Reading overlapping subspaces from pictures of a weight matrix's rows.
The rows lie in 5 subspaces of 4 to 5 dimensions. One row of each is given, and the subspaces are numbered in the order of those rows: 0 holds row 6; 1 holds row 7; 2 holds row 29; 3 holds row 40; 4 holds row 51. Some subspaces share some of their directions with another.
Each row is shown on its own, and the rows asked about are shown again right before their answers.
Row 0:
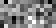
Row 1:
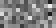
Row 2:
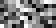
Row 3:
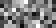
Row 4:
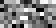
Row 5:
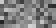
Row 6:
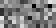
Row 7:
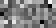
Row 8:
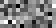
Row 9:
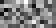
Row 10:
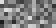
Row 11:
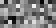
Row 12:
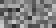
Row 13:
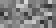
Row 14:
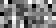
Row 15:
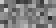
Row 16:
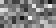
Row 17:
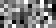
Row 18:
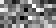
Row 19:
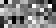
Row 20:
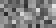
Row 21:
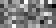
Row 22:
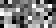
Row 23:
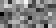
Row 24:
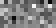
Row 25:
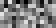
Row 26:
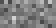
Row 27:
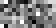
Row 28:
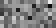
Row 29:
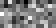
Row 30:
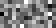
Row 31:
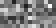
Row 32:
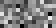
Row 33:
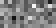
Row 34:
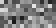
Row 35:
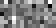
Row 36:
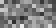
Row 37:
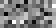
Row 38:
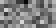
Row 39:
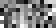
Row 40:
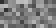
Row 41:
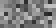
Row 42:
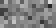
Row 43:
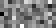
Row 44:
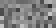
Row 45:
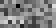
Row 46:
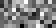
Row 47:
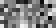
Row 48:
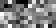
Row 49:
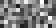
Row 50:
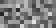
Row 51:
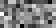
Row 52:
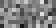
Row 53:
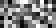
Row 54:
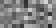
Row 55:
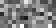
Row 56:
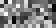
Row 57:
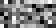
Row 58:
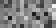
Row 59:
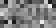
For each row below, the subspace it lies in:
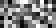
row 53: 0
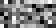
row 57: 4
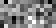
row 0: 3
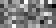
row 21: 3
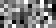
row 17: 0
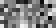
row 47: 3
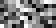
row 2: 4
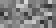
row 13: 1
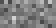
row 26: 0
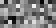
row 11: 0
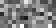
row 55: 4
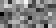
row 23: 2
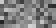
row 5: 3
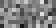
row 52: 0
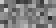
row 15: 3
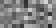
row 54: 4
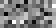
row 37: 2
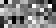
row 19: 3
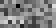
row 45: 4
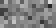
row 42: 1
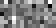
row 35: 1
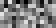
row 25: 2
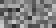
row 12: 3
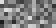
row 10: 3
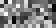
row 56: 0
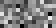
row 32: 2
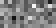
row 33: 1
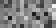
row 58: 0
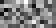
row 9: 3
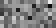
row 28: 0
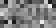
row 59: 1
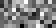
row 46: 0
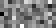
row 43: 4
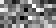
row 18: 1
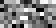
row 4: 4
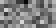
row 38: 3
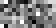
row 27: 3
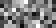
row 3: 0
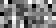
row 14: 1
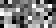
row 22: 2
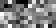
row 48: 2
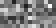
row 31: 4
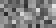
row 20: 0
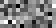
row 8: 1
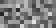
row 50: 3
